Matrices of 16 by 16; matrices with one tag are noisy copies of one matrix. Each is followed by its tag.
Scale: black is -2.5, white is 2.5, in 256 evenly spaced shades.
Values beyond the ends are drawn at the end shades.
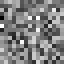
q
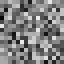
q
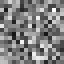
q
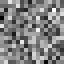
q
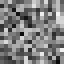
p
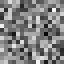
q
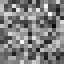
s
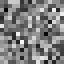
q
